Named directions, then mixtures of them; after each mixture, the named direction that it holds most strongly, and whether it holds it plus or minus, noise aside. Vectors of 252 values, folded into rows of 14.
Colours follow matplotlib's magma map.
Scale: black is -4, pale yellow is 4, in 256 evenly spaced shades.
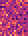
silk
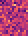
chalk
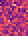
chalk, plus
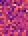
chalk, plus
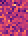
chalk, plus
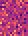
silk, plus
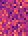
silk, plus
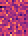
silk, plus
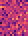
silk, minus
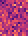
chalk, plus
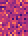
silk, plus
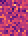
chalk, plus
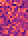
chalk, minus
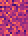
chalk, minus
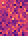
silk, minus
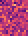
chalk, plus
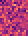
chalk, plus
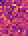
chalk, plus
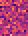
chalk, minus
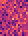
silk, minus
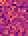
chalk, minus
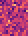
chalk, plus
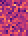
chalk, plus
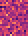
silk, plus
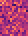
chalk, minus
